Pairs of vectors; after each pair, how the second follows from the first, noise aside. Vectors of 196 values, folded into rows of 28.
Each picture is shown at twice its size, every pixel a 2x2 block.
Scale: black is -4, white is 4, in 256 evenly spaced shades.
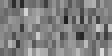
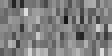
copied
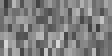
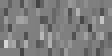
partly zeroed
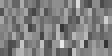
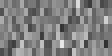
copied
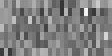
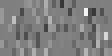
partly zeroed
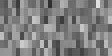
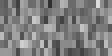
copied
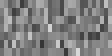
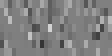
partly zeroed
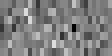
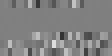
partly zeroed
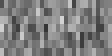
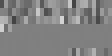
partly zeroed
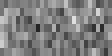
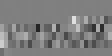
partly zeroed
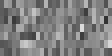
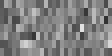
copied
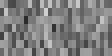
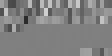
partly zeroed
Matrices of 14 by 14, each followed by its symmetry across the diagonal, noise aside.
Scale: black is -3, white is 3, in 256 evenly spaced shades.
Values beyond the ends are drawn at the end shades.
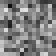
antisymmetric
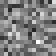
neither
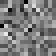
symmetric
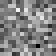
neither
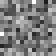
symmetric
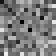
symmetric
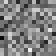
symmetric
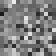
antisymmetric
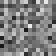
antisymmetric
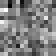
antisymmetric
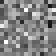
neither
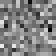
neither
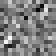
antisymmetric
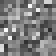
symmetric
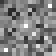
symmetric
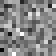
neither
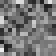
symmetric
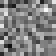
antisymmetric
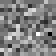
neither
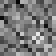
symmetric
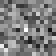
neither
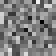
neither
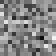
neither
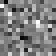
antisymmetric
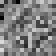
symmetric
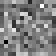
antisymmetric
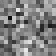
antisymmetric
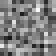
antisymmetric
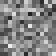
neither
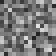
symmetric
